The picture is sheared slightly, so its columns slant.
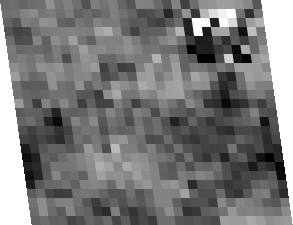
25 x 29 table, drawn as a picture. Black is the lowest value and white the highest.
No row or column stands out. In the top right lies a patch that is rougher than the rest. Neither half mirrors the other. The top right is the roughest part.
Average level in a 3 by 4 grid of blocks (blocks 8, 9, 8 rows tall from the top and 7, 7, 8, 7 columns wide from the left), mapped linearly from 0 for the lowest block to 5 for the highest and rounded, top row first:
4535 / 2430 / 2431
